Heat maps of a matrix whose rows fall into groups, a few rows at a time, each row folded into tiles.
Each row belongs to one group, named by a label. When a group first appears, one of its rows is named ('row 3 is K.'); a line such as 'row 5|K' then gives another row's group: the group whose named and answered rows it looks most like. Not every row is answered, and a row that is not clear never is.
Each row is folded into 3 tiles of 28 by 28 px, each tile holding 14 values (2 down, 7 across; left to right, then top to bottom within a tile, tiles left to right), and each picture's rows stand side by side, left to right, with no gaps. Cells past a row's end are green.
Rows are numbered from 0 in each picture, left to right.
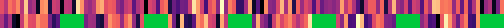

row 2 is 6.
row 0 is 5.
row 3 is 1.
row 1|5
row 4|5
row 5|5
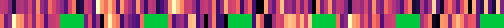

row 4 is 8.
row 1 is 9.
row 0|8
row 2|5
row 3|1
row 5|1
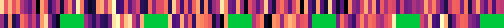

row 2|8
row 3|1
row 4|1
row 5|5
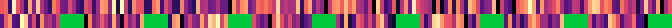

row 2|1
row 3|5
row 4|5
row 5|8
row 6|9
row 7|5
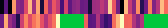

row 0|1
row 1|6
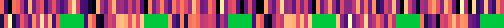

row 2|6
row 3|1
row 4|8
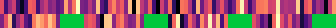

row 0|1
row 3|5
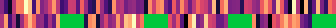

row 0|9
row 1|1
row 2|5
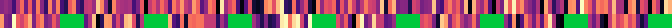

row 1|5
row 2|6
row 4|5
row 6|5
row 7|5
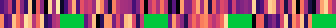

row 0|8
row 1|5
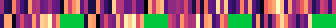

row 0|1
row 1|1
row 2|8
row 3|9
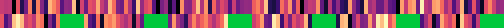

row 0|8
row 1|6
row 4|1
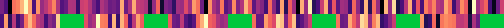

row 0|9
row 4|8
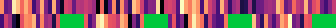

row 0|9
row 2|9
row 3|6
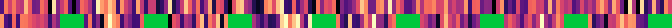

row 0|6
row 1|9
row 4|6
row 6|1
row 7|6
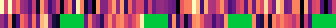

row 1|1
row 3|6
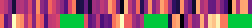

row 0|8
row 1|6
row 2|1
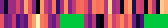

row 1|5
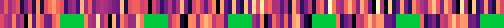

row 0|8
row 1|8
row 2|1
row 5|6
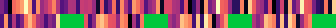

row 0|9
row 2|8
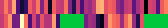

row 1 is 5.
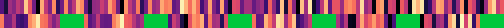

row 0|6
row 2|9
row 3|8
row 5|9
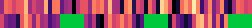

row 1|5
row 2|9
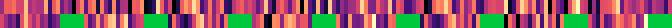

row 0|5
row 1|8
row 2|9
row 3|1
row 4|6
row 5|9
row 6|9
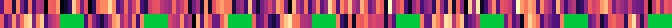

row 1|9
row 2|8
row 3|6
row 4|6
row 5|8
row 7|5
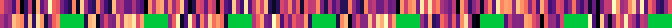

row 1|1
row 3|1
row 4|1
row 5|5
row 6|9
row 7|6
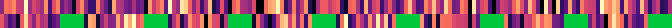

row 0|5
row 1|1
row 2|9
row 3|9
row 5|6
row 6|6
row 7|9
